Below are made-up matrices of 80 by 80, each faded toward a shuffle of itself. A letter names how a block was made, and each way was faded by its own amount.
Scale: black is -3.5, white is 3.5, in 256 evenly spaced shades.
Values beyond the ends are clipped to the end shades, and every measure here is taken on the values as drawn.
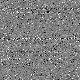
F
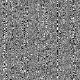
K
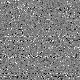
F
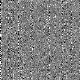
K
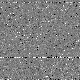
F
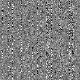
K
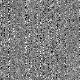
K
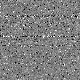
F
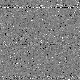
F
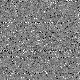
F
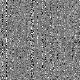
K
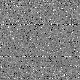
F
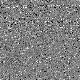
F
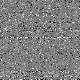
F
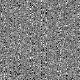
K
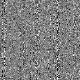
K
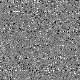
F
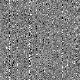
K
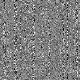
K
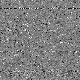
F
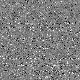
F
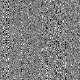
K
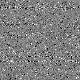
F
